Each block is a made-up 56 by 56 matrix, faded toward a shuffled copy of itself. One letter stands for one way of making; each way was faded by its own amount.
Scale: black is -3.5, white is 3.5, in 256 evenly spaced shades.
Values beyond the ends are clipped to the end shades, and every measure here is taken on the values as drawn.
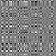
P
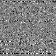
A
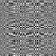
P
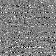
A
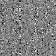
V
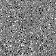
V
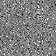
V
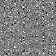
V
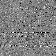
A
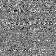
A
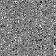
V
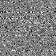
A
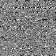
A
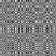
P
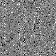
V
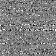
A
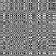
P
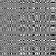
P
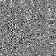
V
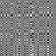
P
